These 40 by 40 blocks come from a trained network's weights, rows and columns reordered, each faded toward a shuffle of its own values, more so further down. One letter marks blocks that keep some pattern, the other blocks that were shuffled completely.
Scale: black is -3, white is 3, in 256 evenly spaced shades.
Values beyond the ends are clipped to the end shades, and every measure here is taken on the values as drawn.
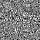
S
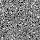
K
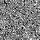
S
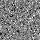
K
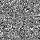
S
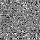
S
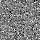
K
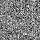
K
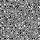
S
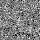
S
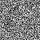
K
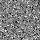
K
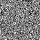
S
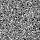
K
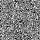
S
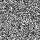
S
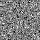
S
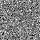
K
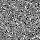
K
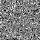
S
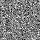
K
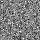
K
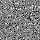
S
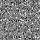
S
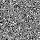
K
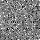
S
